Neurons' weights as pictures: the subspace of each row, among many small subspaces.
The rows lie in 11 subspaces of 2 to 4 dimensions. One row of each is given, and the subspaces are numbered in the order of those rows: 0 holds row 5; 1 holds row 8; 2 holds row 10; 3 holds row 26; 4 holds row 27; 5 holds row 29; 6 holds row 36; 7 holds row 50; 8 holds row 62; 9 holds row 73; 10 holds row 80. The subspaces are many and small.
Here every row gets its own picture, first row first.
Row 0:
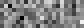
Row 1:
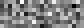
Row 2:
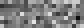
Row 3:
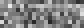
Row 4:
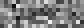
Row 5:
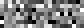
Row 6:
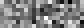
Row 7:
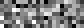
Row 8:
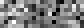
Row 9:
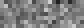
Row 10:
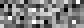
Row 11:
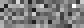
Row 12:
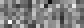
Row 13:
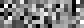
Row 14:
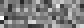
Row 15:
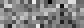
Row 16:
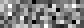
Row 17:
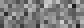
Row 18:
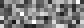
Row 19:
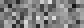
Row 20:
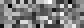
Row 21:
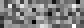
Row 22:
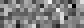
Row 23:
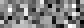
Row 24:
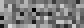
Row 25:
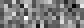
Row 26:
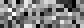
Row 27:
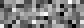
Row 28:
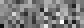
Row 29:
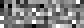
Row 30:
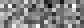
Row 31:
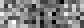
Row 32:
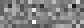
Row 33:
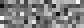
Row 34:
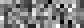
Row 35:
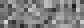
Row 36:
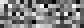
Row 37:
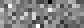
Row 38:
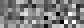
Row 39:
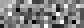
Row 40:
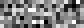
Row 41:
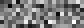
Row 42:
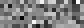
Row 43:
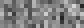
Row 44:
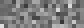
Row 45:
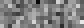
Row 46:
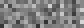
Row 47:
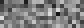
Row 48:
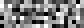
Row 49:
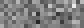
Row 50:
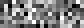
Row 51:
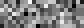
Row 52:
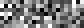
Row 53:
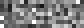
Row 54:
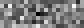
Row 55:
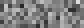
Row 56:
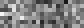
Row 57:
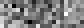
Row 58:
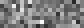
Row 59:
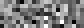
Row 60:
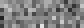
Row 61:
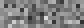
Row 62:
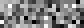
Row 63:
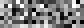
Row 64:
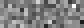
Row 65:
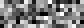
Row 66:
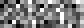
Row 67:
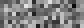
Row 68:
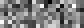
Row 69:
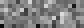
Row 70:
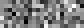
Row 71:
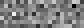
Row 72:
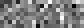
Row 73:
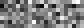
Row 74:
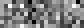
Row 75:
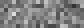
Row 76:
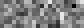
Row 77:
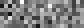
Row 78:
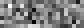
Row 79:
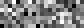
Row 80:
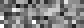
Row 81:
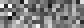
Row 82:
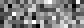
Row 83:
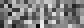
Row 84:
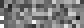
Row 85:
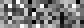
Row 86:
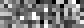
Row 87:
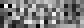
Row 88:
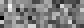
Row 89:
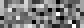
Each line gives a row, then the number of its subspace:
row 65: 4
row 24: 5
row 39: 8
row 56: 1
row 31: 1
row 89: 3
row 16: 8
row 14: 0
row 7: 10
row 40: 2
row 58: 1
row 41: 0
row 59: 8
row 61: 1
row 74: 7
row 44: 8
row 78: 7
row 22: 9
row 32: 5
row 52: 10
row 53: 5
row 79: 3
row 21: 6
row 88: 0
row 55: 7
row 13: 10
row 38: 8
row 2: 9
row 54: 2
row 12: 6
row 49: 3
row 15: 4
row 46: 10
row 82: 4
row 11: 3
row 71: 3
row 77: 10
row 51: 3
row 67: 6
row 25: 7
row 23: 8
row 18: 4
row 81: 10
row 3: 0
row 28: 8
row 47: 3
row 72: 9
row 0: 10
